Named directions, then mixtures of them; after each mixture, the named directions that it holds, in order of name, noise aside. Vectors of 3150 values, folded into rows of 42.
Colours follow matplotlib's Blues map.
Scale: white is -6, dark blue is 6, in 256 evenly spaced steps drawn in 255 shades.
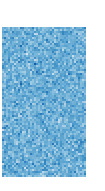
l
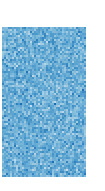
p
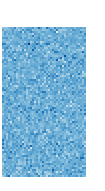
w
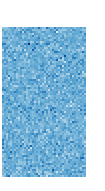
w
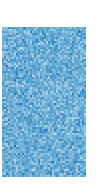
p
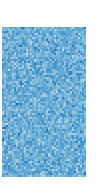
l, p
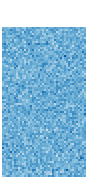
p, w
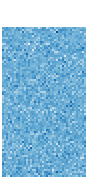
w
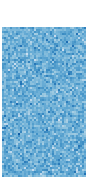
l, p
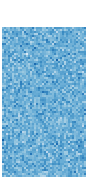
l, w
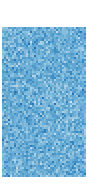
p, w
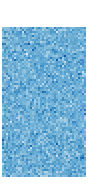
l, w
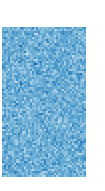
l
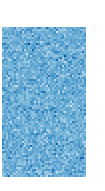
w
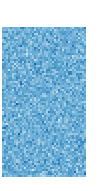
l, p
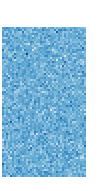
l, w
